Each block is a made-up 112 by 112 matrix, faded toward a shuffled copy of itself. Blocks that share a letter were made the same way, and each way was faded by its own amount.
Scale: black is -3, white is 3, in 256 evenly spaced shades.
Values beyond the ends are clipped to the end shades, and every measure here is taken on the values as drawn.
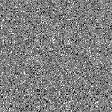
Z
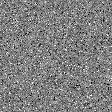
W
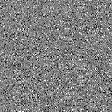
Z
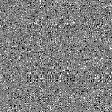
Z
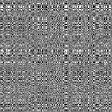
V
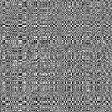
V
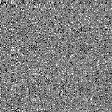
Z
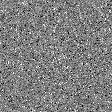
W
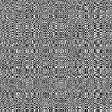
V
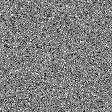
W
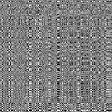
V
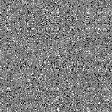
Z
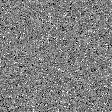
W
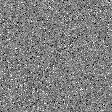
W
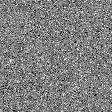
W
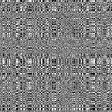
V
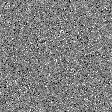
W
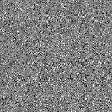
Z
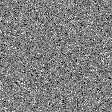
W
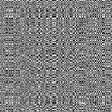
V
